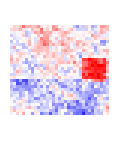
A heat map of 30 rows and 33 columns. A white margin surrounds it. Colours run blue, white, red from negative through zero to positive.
Ninth with the highest average: middle right. Ninth with the lowest average: bottom right. Odd patch: higher, in the middle right. Grain: blotchy. Seam: horizontal, 60% of the way down, the top part higher. Roughest part: middle right.
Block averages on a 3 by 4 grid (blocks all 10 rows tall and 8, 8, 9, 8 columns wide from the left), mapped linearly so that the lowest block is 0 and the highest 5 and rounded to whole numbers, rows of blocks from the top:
2 3 2 2 / 1 2 2 5 / 1 0 0 0
